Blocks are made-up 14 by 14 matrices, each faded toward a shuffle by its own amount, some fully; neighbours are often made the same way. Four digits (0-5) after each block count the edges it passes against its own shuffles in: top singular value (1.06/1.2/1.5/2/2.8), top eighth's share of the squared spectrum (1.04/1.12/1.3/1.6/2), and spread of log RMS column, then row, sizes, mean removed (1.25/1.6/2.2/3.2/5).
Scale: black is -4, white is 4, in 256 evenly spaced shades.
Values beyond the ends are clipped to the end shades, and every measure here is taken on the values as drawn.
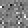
2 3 0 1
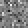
0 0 0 0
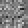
2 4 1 1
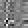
3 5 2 2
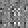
3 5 2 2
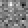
3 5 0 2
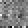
2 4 0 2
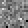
0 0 0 0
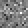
0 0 0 0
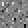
1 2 0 0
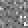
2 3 0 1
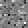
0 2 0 0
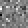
2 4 0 1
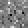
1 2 1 0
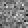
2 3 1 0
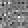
2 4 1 1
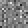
1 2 0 0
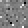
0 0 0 0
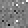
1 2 0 0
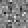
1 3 0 0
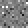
0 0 0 0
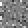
1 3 1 0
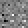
2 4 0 1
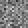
1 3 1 0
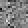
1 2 2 0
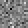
1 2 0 0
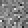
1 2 0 0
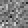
1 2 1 0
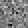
1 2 0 0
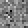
0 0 1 0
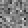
0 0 1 0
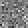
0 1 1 0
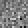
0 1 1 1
